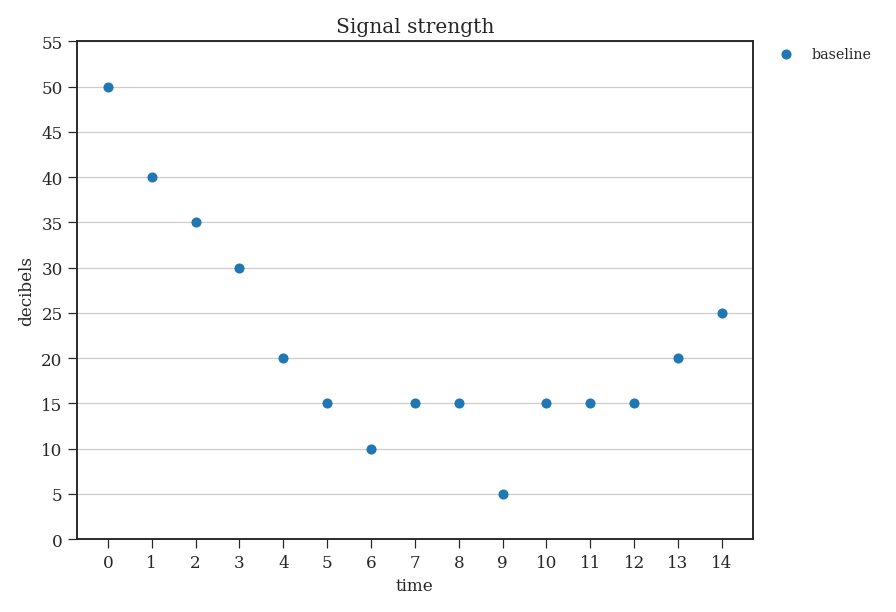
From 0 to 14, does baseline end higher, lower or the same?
lower
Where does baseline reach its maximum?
0
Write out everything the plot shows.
Title: Signal strength
x-axis: time, ticks 0 1 2 3 4 5 6 7 8 9 10 11 12 13 14
y-axis: decibels, ticks 0 5 10 15 20 25 30 35 40 45 50 55
Legend: baseline
Values:
baseline: 50 40 35 30 20 15 10 15 15 5 15 15 15 20 25
